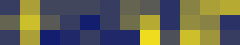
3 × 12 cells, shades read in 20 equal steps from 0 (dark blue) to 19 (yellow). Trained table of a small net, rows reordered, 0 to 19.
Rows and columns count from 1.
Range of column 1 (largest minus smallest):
4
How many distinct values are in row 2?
10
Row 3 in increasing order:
0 1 1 1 3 3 3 5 12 13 16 19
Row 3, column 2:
13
